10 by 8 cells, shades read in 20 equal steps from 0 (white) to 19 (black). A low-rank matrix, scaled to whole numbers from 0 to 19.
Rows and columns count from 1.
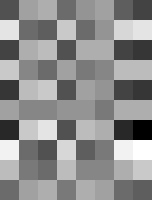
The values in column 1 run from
1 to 16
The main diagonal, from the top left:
13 11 5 7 7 10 16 0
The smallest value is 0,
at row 8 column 8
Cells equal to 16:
2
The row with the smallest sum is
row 8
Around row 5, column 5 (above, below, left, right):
10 8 13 8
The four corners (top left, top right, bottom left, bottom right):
13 14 11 12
